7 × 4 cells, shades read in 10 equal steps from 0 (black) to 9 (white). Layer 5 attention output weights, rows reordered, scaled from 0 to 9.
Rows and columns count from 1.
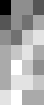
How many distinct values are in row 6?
3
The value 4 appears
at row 2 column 3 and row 3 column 2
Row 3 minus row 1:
5 -1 2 5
